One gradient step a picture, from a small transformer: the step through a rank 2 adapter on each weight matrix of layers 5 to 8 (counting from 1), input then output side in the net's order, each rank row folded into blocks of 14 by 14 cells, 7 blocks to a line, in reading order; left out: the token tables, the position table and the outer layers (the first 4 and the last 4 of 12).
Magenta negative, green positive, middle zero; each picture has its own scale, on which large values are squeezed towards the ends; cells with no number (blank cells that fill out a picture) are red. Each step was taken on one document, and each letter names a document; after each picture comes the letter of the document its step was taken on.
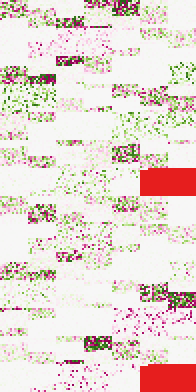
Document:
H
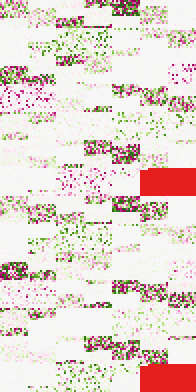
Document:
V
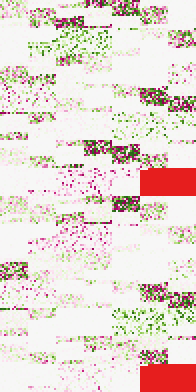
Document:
V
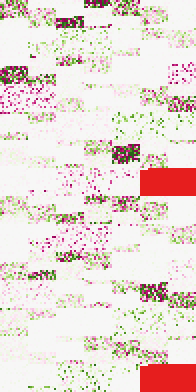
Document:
V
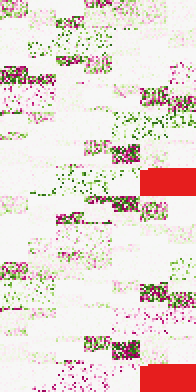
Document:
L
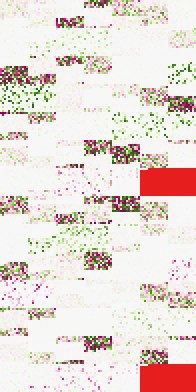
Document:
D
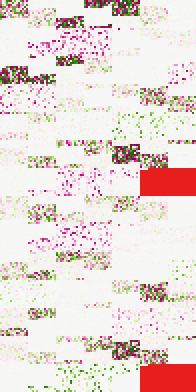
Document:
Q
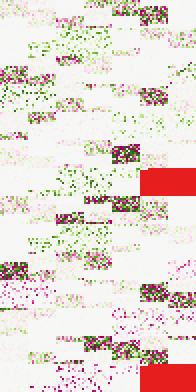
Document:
D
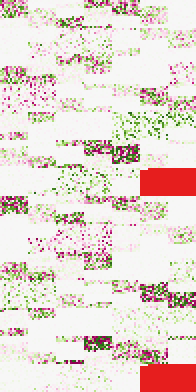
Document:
H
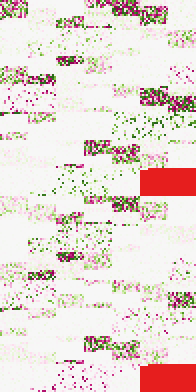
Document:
L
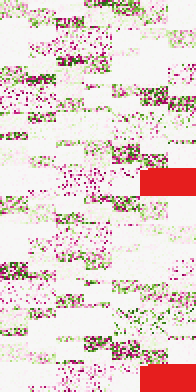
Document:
Q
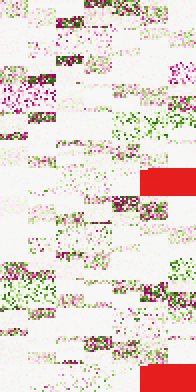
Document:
L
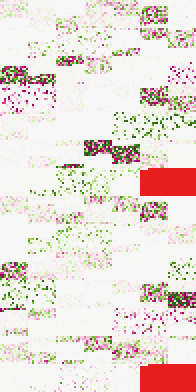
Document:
L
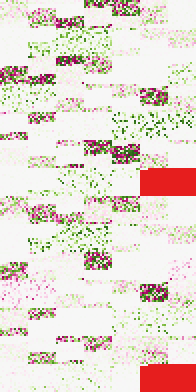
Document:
D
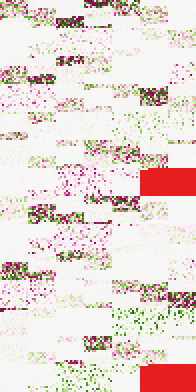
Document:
Q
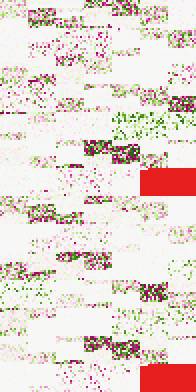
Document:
V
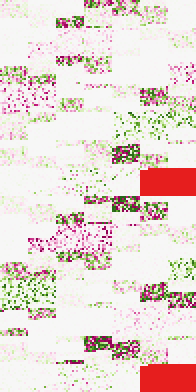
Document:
H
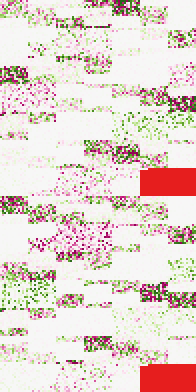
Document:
H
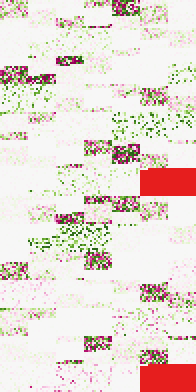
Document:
D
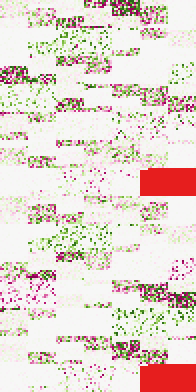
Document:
V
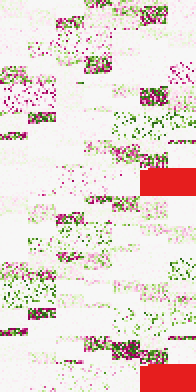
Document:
L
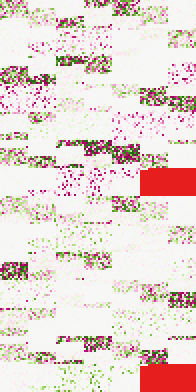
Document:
Q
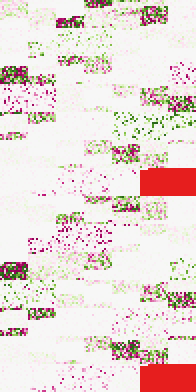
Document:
L
